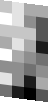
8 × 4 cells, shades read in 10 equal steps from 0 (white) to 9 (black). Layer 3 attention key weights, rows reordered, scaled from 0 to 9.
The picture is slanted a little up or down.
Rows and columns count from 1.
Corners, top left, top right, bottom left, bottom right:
2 3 5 6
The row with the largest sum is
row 8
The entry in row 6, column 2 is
4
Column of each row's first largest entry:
3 4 4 4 4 3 3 3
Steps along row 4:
down up up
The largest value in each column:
5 8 9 8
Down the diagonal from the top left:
2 1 2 8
